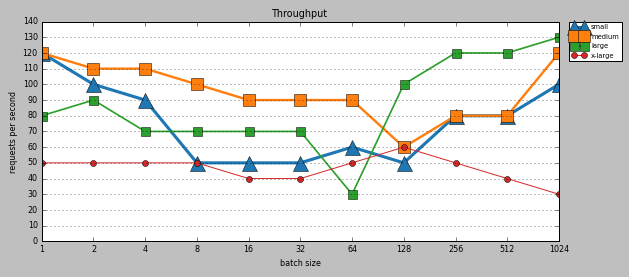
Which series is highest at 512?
large
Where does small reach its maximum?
1
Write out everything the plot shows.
Title: Throughput
x-axis: batch size, ticks 1 2 4 8 16 32 64 128 256 512 1024
y-axis: requests per second, ticks 0 10 20 30 40 50 60 70 80 90 100 110 120 130 140
Legend: small, medium, large, x-large
Values:
small: 120 100 90 50 50 50 60 50 80 80 100
medium: 120 110 110 100 90 90 90 60 80 80 120
large: 80 90 70 70 70 70 30 100 120 120 130
x-large: 50 50 50 50 40 40 50 60 50 40 30
